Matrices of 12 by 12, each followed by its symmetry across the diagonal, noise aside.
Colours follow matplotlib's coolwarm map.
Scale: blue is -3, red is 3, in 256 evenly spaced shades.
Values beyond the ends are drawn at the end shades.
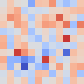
neither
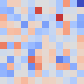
neither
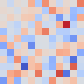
antisymmetric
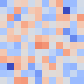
symmetric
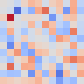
antisymmetric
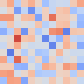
neither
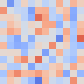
antisymmetric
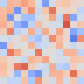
symmetric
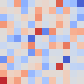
antisymmetric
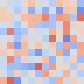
antisymmetric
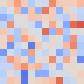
antisymmetric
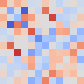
symmetric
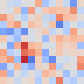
neither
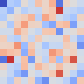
symmetric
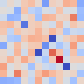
symmetric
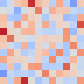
symmetric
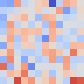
neither
